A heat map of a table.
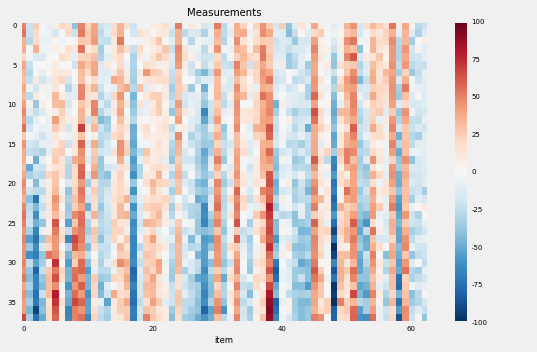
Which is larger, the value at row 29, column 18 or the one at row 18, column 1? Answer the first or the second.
the first
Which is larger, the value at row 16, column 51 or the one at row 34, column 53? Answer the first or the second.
the first
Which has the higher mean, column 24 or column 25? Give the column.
24
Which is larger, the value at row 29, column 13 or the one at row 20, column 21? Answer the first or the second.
the second
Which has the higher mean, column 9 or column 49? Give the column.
9
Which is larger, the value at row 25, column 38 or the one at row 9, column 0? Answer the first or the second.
the first
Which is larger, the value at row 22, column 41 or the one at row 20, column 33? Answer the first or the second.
the second
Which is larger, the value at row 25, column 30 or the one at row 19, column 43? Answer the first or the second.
the first
